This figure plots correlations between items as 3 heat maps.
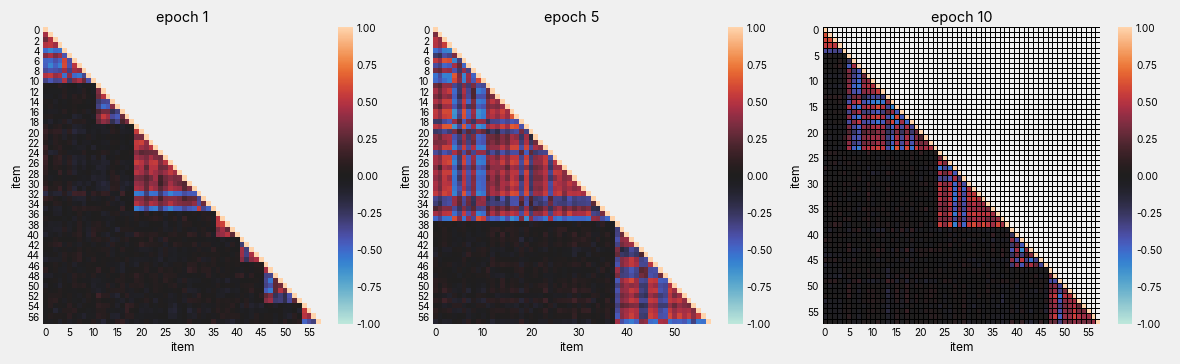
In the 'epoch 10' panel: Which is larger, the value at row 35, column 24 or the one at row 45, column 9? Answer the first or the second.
the first
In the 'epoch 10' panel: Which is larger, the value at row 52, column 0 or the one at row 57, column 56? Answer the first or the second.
the second
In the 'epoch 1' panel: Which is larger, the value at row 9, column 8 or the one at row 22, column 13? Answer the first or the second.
the second
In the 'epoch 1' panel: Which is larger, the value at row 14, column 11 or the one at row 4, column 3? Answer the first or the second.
the first
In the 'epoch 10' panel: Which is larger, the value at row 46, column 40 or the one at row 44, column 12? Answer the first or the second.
the first
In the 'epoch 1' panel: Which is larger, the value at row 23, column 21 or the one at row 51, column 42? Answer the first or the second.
the first
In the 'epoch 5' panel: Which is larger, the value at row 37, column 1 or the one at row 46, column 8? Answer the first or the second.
the second
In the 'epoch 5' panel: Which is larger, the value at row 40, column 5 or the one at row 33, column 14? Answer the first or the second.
the first
